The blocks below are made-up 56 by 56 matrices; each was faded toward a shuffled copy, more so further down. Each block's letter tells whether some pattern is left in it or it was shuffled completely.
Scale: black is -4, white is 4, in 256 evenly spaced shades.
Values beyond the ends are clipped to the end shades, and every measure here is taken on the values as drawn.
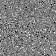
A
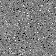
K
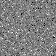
K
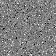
K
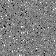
A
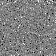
A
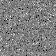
A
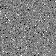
A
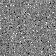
A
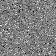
K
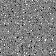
A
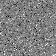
K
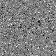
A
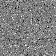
K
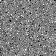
A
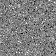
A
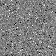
A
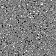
A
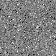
K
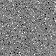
A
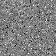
K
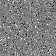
A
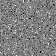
K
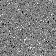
K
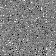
A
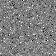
K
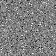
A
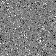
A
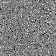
K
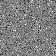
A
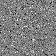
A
